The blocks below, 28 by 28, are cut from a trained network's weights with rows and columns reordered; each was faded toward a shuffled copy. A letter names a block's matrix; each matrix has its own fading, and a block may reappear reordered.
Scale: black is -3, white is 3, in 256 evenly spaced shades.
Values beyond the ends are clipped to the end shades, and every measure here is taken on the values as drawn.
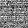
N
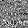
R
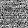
N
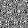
R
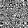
R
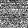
N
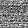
N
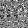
R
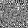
R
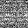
N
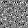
R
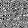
R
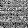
N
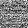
N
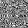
R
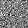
R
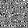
R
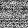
N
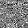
R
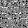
R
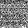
N
